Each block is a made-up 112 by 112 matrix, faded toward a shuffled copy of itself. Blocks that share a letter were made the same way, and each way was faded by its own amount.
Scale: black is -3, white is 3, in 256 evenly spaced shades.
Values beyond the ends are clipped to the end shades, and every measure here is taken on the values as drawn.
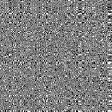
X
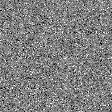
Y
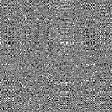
X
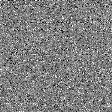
Y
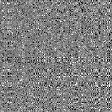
X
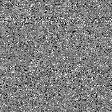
Y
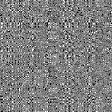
X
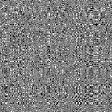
X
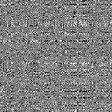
X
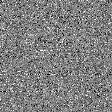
Y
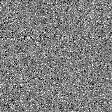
Y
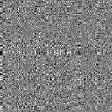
X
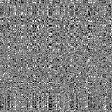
X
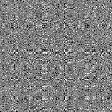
X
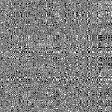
X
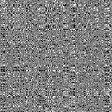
X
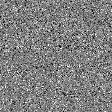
Y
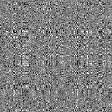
X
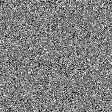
Y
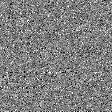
Y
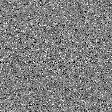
Y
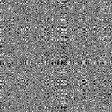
X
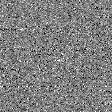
Y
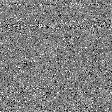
Y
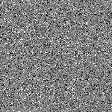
Y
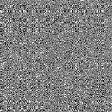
X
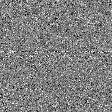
Y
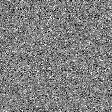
Y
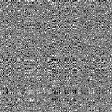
X
